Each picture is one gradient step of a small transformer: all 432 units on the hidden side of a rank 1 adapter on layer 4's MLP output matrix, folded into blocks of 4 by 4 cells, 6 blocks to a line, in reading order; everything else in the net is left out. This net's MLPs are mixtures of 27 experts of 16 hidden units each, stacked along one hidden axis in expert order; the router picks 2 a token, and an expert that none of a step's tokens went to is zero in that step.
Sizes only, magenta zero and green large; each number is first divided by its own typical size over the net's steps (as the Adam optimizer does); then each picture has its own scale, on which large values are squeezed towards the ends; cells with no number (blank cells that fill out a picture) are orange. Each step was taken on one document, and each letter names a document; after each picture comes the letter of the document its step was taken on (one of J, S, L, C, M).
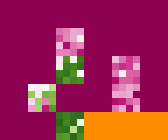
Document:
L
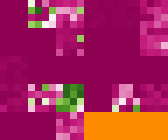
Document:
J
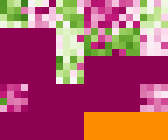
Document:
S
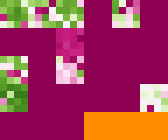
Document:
S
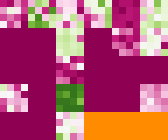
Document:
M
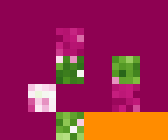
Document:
L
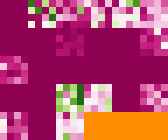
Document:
J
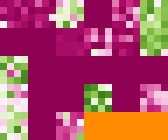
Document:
S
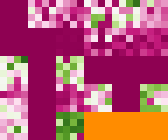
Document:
M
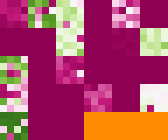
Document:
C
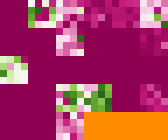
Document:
J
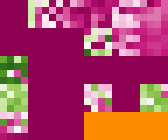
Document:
C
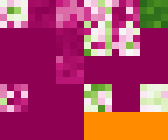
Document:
C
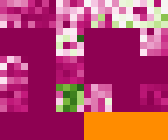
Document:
J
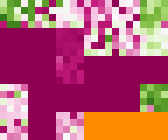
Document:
S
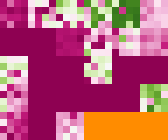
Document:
S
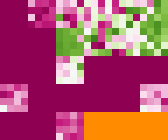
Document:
M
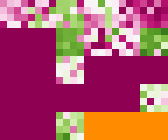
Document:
M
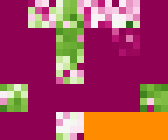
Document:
C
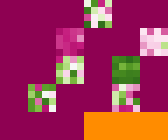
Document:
L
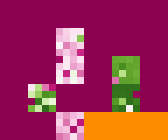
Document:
L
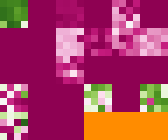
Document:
C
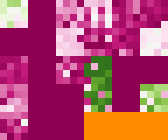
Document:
C
